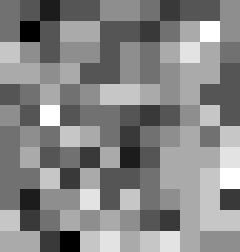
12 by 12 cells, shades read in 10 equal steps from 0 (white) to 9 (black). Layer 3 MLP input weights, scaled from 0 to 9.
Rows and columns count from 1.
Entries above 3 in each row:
12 8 8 7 7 10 8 6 6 8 6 4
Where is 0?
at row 2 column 11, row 6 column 3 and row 9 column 12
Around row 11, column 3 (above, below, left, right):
4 7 7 3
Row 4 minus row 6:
-1 -3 4 -3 1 1 -2 -2 -2 -1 1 0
